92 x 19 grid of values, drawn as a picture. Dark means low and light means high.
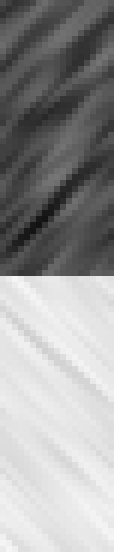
It is made of 2 by 1 panels. Panel 1,1: low, slanting up to the right. Panel 2,1: very high, slanting down to the right, faint in contrast.
